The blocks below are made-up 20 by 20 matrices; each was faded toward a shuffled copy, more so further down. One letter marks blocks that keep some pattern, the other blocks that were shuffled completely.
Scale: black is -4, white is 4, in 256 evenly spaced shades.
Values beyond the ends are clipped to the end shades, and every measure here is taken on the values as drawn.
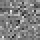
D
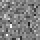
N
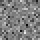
N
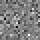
D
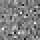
D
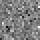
N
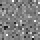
N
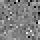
D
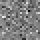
D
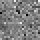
N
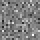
D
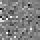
D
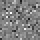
N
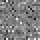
D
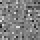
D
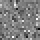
N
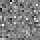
N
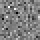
D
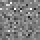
D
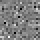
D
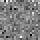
D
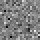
N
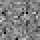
D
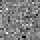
N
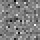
N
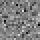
N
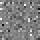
D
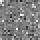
N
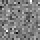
N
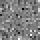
N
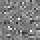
D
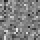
D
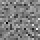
D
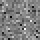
N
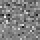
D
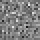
N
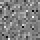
N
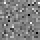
N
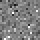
N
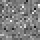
N
